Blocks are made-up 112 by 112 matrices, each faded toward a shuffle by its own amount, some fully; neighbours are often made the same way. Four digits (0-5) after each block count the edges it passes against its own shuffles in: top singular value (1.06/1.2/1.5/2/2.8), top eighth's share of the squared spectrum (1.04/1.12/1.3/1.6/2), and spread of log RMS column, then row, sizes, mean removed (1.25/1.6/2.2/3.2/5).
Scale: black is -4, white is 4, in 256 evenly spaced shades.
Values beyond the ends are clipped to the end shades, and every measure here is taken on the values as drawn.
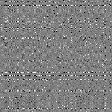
5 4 2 3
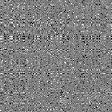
5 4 3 3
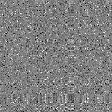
4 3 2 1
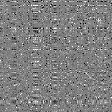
5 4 2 3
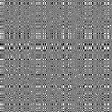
5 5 4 4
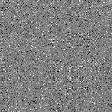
4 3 1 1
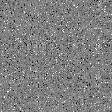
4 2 1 1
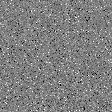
2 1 0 0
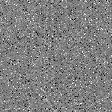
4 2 1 0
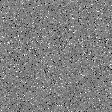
3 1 0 0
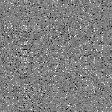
4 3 2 1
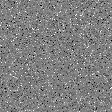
2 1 0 0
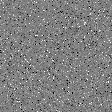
1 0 0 0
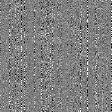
3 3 4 0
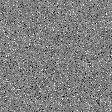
0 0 0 0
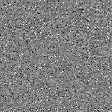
4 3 1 2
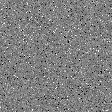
1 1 0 0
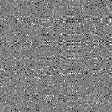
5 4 2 3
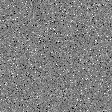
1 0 0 0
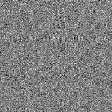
4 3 1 2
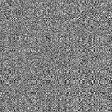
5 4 3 3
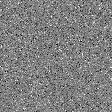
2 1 0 0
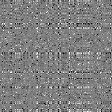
5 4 3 3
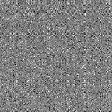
5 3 2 2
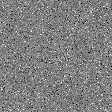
0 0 0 1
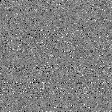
1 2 0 3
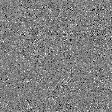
1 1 2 2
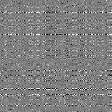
5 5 3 4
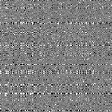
5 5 3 4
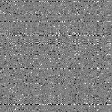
5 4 2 3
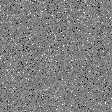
2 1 0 0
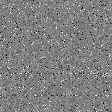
3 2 0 1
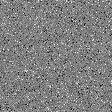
1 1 0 0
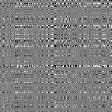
5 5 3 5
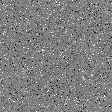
0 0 0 0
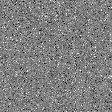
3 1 1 0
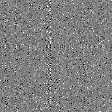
4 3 2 1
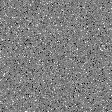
1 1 0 0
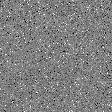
2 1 0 0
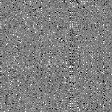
4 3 2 1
